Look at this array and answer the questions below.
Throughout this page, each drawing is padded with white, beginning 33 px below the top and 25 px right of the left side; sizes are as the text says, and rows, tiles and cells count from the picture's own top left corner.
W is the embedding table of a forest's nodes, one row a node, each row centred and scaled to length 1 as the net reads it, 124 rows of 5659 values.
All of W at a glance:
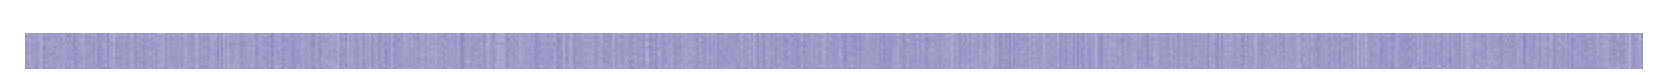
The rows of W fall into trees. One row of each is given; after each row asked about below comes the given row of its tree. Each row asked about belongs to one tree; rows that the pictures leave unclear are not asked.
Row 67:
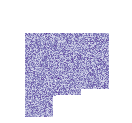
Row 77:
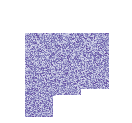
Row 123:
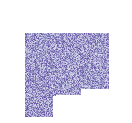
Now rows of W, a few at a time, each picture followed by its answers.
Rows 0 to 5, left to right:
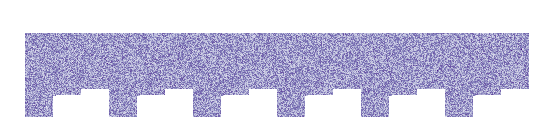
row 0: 123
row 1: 77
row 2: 77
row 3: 77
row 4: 77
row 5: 77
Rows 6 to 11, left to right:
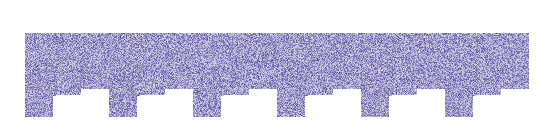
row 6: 123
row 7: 123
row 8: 77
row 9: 123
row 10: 123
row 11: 123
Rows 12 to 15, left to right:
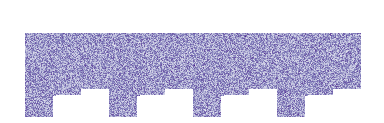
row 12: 123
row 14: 123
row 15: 77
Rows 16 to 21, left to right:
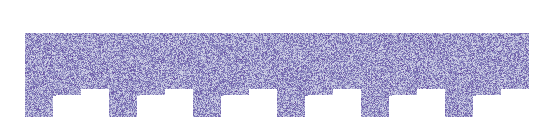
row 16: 67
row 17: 77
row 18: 77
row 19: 123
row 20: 123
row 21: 77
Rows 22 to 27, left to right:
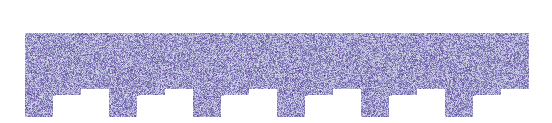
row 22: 77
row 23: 77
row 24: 123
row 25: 77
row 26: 77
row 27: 77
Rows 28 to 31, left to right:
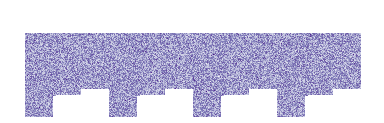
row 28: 123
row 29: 123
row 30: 123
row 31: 67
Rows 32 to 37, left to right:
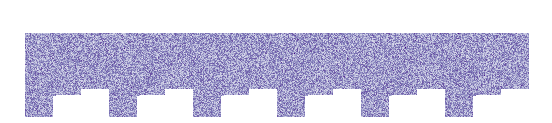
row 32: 77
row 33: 77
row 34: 123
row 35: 123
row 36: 77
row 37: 123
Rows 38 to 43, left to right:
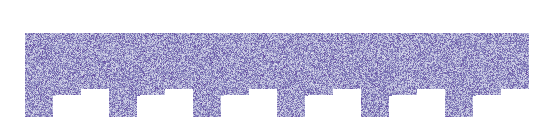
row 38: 67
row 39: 123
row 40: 67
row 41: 67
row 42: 123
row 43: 67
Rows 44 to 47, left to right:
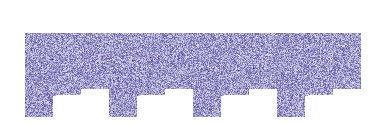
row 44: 123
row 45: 77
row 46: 123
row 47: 123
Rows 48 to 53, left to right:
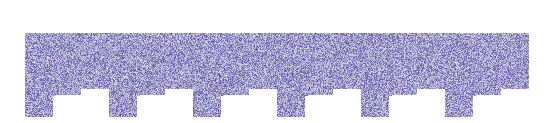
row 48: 77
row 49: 77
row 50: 77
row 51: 123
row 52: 123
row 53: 67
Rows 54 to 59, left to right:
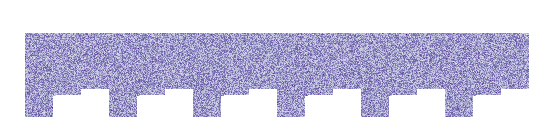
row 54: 77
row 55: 77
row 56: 123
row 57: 67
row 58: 77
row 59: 67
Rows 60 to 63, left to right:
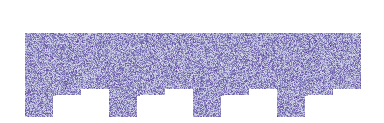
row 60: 77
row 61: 123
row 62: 77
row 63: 123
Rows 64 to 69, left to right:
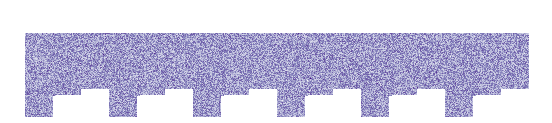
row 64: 77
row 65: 123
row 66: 123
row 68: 123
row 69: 67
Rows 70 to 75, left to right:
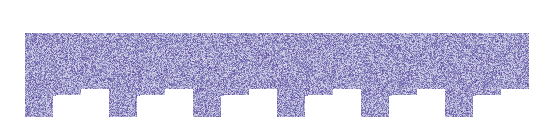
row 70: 123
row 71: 123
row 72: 77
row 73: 123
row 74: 77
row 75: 77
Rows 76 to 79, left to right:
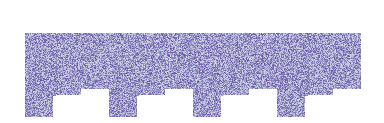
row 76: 123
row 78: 77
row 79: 123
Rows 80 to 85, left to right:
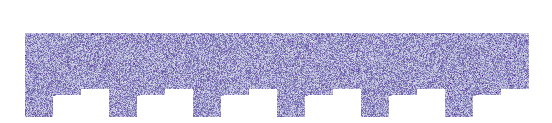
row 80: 77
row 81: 123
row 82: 123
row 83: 67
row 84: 77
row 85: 67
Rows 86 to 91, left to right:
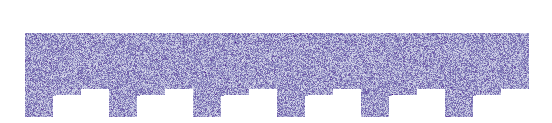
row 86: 123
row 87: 67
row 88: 67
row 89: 123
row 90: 77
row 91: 123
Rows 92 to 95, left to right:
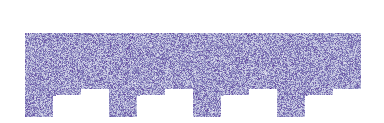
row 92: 123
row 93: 67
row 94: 77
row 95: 67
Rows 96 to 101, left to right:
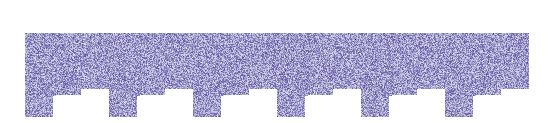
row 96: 77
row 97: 123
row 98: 77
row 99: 123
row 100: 123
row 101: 77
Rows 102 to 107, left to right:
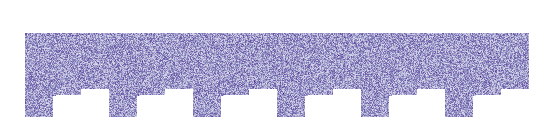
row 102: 123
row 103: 67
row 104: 77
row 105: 123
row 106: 123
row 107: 77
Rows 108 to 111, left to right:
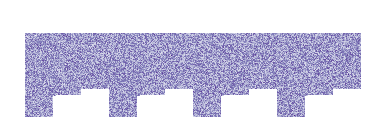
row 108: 67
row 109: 123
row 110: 77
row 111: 77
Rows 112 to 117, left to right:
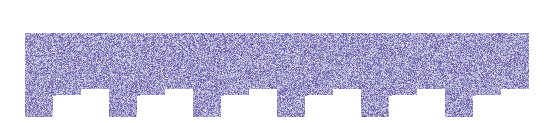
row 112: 77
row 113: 77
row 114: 123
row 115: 77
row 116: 67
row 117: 77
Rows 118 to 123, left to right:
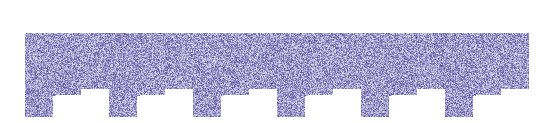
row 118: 77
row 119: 123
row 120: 77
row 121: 123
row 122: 77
